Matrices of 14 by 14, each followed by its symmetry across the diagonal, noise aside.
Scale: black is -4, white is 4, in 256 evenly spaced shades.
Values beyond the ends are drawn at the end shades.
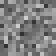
symmetric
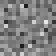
antisymmetric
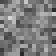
neither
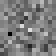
neither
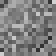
symmetric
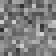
neither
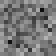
symmetric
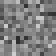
antisymmetric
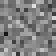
antisymmetric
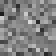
neither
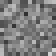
symmetric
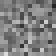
antisymmetric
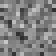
neither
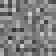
antisymmetric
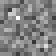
symmetric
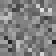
antisymmetric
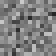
symmetric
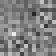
antisymmetric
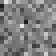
antisymmetric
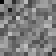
symmetric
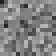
symmetric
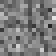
neither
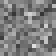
neither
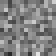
neither
